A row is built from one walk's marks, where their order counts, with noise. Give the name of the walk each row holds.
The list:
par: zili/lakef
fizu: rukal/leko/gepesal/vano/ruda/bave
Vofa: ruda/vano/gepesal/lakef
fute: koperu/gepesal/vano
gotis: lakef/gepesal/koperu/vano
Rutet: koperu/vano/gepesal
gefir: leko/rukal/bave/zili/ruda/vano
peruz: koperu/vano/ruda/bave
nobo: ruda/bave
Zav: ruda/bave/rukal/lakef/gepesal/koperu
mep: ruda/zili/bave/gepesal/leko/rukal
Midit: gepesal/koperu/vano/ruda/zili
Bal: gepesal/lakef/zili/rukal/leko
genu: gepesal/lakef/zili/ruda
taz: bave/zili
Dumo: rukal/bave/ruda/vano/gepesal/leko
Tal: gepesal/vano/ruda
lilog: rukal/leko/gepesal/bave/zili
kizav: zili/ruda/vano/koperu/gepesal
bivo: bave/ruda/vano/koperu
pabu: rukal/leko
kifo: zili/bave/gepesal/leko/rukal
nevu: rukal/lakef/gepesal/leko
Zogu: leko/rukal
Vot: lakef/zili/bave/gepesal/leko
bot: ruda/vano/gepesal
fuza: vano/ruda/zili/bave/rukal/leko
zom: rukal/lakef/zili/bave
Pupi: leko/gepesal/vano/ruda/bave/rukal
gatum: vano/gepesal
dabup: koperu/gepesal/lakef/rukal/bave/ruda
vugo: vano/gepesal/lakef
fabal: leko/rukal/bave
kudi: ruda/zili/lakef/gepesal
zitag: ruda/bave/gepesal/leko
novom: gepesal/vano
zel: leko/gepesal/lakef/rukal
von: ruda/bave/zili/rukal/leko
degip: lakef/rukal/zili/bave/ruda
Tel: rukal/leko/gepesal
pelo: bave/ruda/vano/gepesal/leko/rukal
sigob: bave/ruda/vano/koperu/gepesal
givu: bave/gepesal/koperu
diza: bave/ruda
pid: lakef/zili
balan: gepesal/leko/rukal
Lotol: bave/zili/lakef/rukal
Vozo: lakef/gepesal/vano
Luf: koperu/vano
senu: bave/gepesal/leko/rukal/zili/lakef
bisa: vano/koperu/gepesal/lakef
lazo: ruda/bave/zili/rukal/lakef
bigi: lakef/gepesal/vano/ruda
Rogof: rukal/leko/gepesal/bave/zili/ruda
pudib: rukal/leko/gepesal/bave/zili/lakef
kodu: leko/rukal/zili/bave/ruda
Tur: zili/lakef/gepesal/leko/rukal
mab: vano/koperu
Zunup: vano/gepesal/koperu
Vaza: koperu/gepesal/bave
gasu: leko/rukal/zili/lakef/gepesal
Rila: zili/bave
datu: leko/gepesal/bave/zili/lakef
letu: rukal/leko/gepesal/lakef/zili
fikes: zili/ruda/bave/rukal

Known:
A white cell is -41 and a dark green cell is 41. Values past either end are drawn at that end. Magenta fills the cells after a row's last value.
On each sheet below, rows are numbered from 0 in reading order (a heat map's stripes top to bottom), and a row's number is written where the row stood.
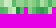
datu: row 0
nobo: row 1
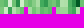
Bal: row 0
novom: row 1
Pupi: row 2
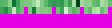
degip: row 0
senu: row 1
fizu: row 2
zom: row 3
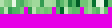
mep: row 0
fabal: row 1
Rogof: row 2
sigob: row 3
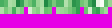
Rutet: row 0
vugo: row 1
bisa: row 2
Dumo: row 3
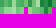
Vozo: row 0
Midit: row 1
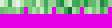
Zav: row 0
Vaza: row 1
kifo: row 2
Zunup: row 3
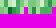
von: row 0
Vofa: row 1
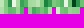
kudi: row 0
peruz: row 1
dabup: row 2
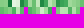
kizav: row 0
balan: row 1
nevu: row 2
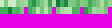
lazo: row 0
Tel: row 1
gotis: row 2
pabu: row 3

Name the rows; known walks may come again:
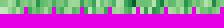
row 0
zel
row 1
pid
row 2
par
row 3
Vot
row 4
Pupi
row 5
bot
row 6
gatum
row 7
Luf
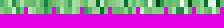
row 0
genu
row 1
mab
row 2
Zogu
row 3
gefir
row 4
kodu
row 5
dabup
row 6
pelo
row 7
sigob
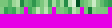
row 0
diza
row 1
Tel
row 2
bivo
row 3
senu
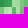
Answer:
nevu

